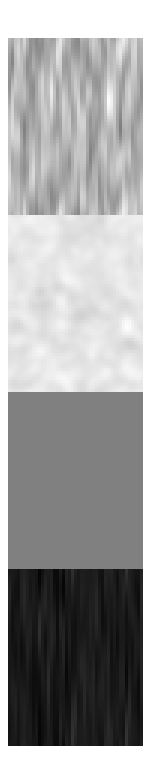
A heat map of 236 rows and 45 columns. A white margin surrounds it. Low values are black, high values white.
The table splits into 4 rows of 1 panel. Panel 1,1: high, streaked downward. Panel 2,1: very high, blotchy, faint in contrast. Panel 3,1: middling, flat. Panel 4,1: very low, streaked downward, faint in contrast.
